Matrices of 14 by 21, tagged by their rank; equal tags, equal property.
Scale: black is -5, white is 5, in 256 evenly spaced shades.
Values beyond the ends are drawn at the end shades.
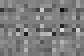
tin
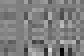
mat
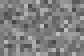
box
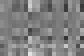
mat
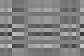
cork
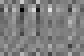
mat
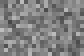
box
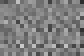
tin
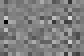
tin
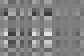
cork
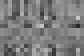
tin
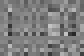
mat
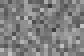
box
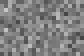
box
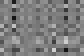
mat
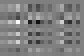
cork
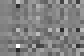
tin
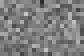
box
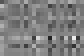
mat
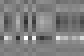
cork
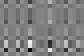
cork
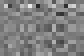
tin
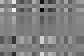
cork
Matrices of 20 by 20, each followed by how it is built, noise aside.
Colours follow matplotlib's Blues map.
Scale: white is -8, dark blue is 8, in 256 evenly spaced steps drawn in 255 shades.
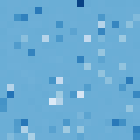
sparse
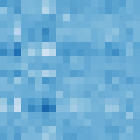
low rank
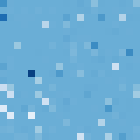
sparse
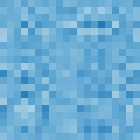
low rank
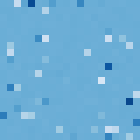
sparse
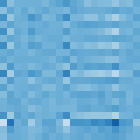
low rank
